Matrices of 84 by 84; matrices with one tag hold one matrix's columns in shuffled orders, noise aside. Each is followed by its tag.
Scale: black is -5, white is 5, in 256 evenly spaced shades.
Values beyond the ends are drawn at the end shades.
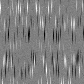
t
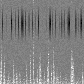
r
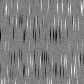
t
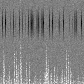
r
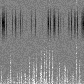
r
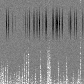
r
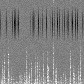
r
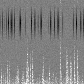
r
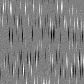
t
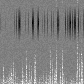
r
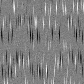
t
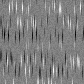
t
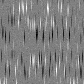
t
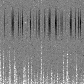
r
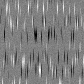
t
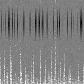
r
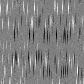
t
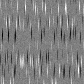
t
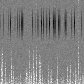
r
